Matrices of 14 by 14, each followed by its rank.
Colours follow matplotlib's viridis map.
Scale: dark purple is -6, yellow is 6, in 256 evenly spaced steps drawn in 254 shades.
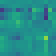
two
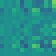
two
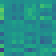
two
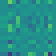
two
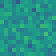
full rank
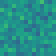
full rank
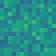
full rank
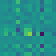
two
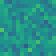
full rank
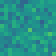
full rank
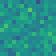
full rank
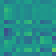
two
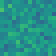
full rank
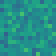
full rank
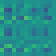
two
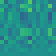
two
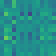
two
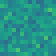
full rank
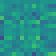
two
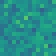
full rank
